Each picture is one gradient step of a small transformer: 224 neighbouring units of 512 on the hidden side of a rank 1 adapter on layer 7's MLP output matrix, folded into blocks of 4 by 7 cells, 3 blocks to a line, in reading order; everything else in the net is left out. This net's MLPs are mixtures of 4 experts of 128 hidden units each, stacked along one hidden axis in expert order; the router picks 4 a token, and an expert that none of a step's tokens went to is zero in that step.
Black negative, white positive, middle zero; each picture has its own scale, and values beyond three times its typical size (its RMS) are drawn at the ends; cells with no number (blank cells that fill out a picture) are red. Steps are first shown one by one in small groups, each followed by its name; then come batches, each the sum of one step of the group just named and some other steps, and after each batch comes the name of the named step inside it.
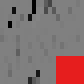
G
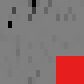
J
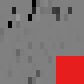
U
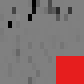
U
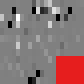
U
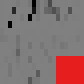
G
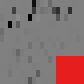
U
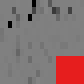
U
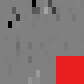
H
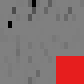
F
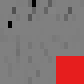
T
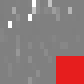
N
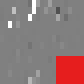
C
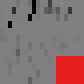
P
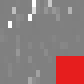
N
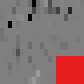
P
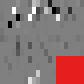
C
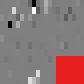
T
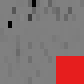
F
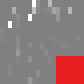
N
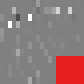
H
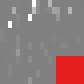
N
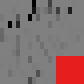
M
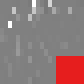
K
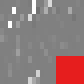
K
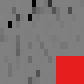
M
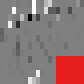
M
